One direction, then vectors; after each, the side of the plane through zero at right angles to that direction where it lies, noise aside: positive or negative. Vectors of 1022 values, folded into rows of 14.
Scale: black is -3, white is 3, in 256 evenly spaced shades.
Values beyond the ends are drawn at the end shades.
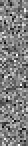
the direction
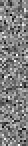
positive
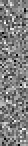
negative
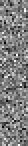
positive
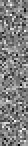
negative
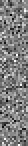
positive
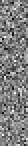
positive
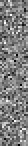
negative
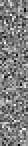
negative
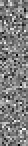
negative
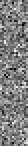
negative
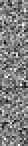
positive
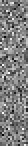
negative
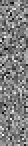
positive
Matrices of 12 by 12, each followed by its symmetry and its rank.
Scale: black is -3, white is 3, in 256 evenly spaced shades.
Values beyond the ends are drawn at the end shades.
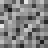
symmetric, full rank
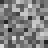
neither, full rank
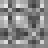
symmetric, rank two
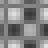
symmetric, rank one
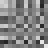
symmetric, rank two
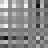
symmetric, rank one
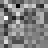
antisymmetric, rank two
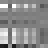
neither, rank one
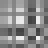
symmetric, rank one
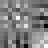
symmetric, rank two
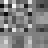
antisymmetric, rank two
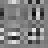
antisymmetric, rank two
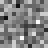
symmetric, full rank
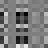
neither, rank one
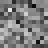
neither, full rank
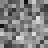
symmetric, full rank
